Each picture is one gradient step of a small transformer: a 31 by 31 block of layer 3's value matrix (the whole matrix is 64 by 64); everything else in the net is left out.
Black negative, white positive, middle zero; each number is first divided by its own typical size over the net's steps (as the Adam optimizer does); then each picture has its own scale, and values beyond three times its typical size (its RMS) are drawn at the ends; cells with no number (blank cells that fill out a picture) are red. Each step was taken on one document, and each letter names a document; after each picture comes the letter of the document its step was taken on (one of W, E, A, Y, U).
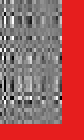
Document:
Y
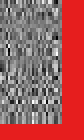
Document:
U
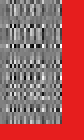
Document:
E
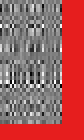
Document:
E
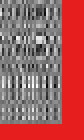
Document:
U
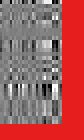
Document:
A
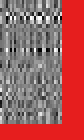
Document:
E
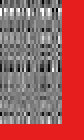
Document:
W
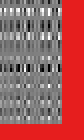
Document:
W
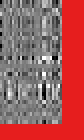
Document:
A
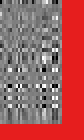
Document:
A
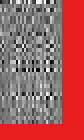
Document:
U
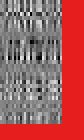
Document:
E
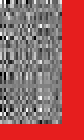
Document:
Y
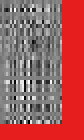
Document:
E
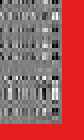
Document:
A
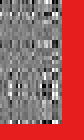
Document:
A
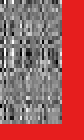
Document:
Y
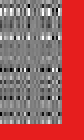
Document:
W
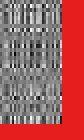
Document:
E
